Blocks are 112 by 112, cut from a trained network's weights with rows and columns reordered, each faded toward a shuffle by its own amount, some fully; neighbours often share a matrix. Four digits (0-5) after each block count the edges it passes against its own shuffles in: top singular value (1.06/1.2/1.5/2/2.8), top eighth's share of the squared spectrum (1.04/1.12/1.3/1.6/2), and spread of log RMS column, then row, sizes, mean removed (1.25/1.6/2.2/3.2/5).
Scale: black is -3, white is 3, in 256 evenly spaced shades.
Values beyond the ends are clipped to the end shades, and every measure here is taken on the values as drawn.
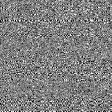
4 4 0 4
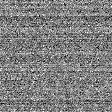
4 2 1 1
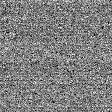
2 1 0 0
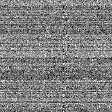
4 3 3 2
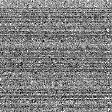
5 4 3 2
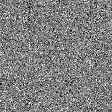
3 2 1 1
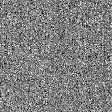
2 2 0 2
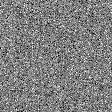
0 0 0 0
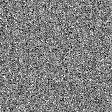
0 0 0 0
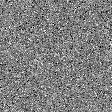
0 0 0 0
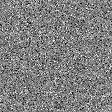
2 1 0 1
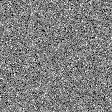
0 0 0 0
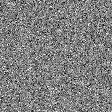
0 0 0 0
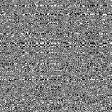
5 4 1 4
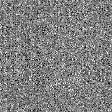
2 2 1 2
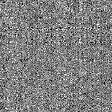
2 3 1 3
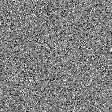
2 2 0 1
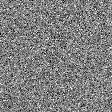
1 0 0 0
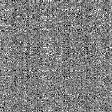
3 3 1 3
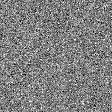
1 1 0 0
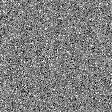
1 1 0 0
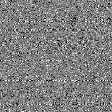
4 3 0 3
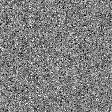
2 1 0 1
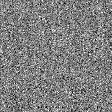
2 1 0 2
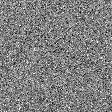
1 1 0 0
